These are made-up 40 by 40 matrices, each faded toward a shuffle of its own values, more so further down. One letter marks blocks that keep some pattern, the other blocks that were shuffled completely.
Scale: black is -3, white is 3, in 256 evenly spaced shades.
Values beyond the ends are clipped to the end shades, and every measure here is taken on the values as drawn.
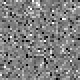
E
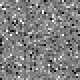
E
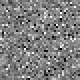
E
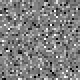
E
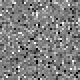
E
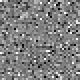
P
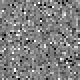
E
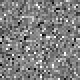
E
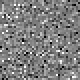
P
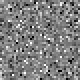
P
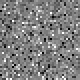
E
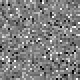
E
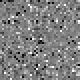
P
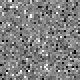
E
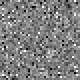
E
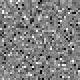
E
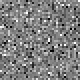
P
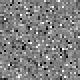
E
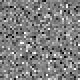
P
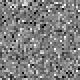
P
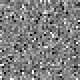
E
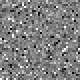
P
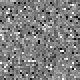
E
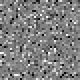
E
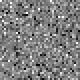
P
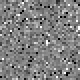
E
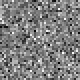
E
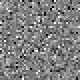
P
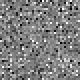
P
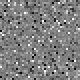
E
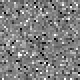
E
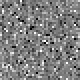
E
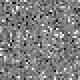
P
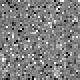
P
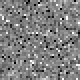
E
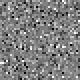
P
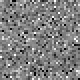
E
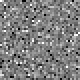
E
